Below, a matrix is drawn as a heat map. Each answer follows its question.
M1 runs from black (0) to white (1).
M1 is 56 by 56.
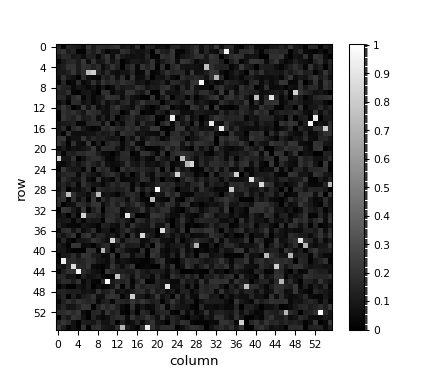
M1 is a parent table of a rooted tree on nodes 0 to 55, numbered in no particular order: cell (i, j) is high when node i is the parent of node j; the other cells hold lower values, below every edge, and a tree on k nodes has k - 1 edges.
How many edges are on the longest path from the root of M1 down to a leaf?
10
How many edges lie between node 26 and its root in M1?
4
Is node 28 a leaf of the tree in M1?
no
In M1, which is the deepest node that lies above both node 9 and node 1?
14
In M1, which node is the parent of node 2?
29
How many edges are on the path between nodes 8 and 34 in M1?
11
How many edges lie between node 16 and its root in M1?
0
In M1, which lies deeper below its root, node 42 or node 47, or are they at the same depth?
the same depth
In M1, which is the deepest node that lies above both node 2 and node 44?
33
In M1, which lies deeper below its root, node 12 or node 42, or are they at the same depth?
the same depth
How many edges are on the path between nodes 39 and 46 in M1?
5
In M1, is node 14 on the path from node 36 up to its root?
yes
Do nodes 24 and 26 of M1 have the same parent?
no
